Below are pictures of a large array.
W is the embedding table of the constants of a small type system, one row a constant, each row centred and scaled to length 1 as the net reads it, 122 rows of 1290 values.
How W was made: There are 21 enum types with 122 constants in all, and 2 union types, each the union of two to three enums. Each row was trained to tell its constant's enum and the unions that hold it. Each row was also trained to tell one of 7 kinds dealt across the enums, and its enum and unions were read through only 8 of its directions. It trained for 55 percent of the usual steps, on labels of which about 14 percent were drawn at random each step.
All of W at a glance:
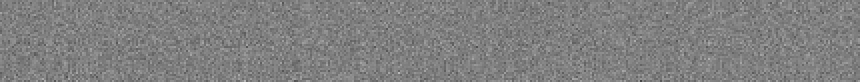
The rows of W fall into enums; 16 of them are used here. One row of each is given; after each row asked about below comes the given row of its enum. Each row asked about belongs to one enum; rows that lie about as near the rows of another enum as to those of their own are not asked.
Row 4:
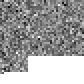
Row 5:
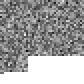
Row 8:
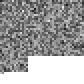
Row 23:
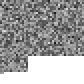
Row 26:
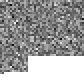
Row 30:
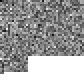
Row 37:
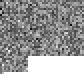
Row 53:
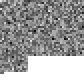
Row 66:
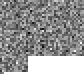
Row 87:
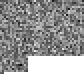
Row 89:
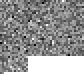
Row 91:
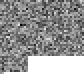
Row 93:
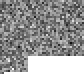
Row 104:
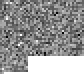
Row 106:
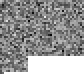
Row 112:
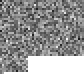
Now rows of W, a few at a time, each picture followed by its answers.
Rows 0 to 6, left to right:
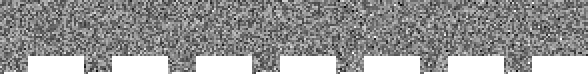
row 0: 53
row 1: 66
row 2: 91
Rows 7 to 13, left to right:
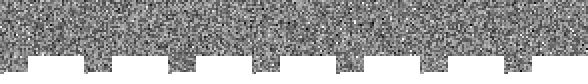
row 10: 26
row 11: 112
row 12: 26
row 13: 53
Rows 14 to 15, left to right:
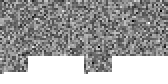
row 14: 104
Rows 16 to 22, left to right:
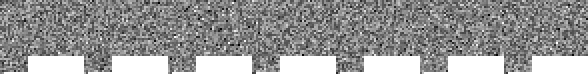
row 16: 30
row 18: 91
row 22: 93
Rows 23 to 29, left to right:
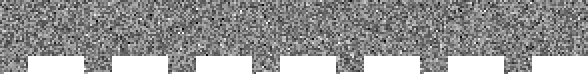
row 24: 66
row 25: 104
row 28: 8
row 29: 66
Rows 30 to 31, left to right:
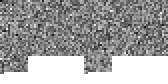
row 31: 23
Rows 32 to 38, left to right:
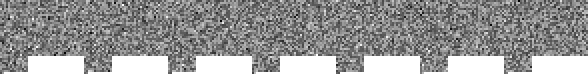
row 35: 106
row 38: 112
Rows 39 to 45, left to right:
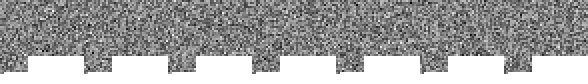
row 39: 5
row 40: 8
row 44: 30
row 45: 66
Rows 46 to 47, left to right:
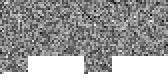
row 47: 87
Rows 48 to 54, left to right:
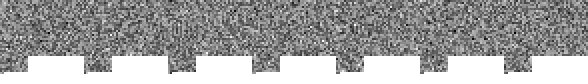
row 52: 53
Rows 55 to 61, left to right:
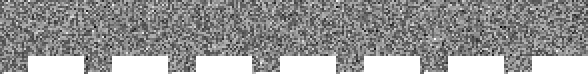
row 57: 26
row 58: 91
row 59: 37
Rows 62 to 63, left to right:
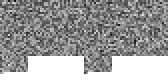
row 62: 104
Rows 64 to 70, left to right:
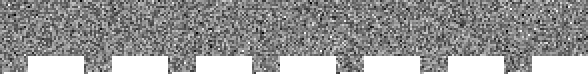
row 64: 106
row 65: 37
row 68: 112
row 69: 23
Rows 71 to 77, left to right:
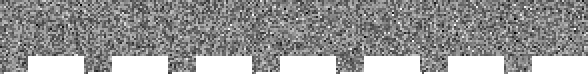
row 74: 89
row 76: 30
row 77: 106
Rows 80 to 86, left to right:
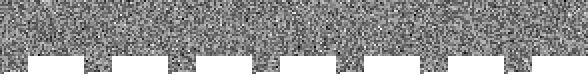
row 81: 8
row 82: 66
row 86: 53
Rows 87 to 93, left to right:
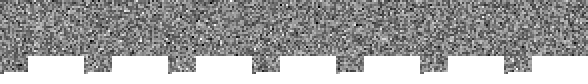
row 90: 112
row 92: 93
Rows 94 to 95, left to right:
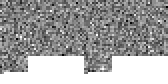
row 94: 112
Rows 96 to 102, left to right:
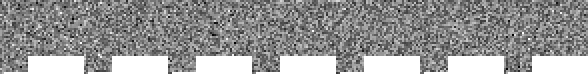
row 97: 53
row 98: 106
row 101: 89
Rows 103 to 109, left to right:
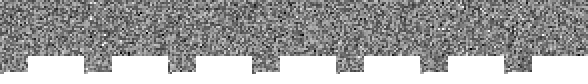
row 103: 37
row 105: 26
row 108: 91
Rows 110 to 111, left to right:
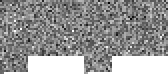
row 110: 30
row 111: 91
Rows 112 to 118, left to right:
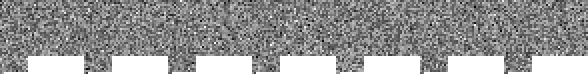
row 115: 104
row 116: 23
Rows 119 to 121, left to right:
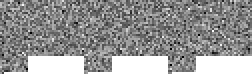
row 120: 23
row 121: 104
